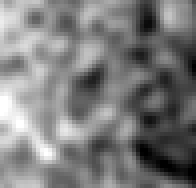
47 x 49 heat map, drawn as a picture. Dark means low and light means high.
Grain: blotchy. Slope: up to the left. Histogram: bell-shaped. Ninth with the lowest average: bottom right. Ninth with the highest average: middle left.
